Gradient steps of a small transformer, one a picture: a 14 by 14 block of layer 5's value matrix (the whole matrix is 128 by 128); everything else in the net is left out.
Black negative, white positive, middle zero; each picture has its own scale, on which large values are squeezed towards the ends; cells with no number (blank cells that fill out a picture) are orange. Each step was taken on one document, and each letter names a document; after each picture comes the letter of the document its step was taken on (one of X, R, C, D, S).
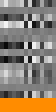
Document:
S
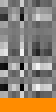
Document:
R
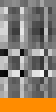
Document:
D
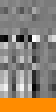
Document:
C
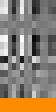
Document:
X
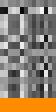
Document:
D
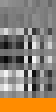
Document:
S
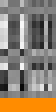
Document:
D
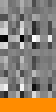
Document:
X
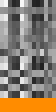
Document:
D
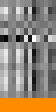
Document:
C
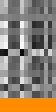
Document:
D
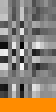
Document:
X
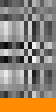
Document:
S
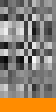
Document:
S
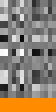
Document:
X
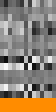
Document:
S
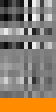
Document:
S
